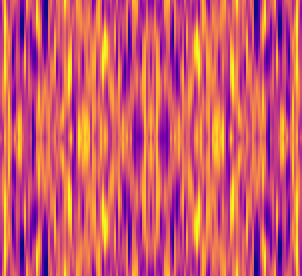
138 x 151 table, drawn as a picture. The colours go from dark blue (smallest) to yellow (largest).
Slope: none. Mirror symmetry: left to right and top to bottom. Grain: streaks running down.
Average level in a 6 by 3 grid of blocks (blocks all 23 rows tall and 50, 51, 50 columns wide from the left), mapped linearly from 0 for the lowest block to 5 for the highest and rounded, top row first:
1 0 1
2 3 2
5 4 5
5 4 5
2 3 2
1 0 1
